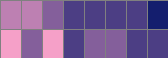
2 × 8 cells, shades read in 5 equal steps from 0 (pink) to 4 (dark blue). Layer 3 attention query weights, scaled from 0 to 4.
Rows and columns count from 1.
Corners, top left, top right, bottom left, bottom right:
1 4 0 3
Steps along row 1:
same up up same same same up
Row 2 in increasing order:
0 0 2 2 2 3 3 3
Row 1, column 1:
1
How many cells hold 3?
7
